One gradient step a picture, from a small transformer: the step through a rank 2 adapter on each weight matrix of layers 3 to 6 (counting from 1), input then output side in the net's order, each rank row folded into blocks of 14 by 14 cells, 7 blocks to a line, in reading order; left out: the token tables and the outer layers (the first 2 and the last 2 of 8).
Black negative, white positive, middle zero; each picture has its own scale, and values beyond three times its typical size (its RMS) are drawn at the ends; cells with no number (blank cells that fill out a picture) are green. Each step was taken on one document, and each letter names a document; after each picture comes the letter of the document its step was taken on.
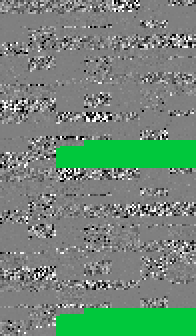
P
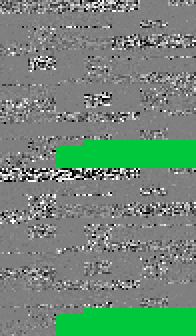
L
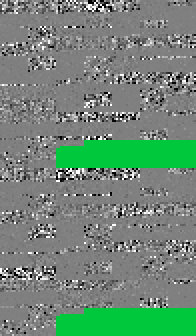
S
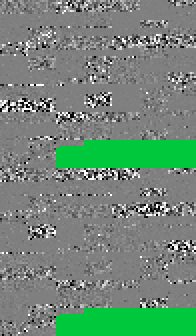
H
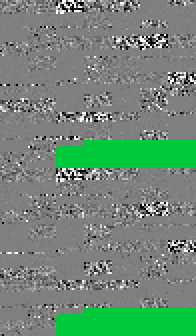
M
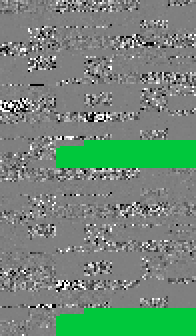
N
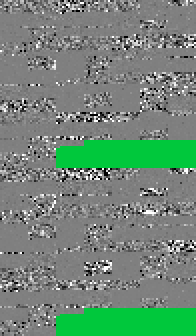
M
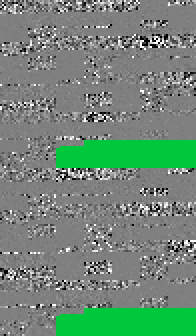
N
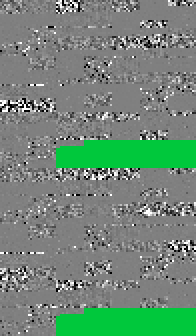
H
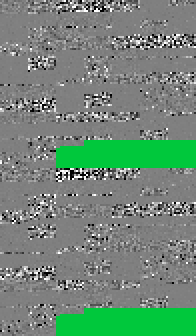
L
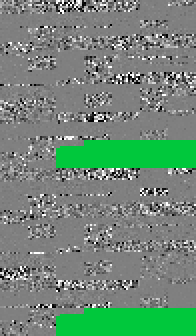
N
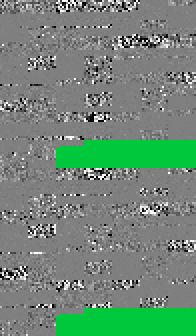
N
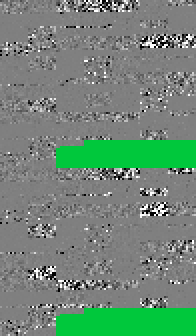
P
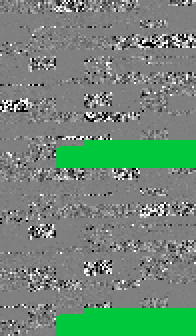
P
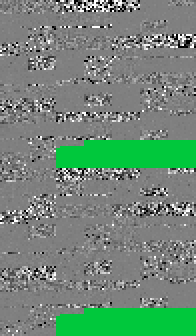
L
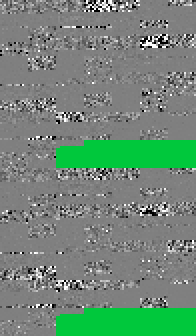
P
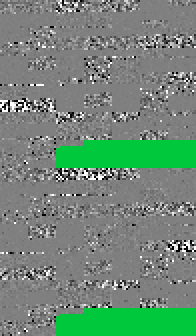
H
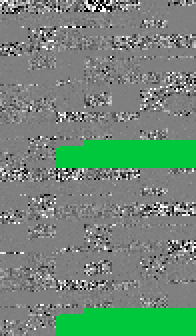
S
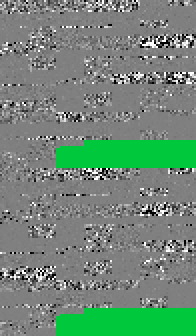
P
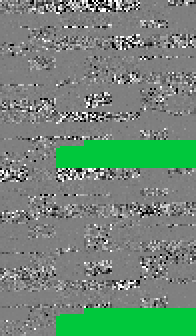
S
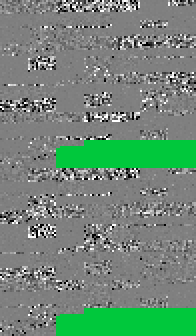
L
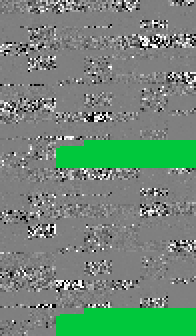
N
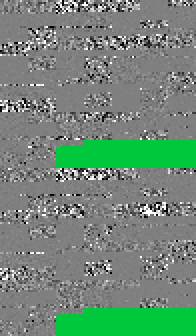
H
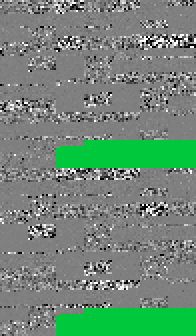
M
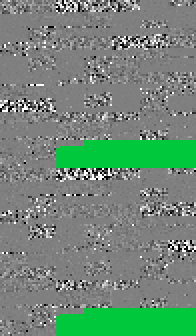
H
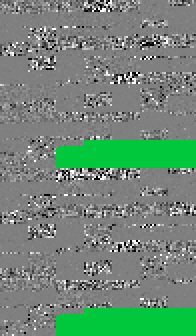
S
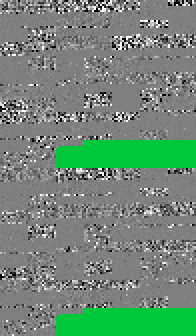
S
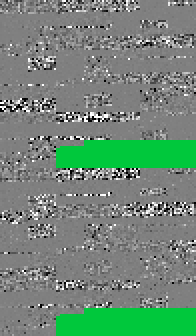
L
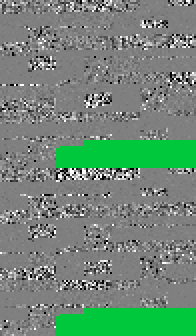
S
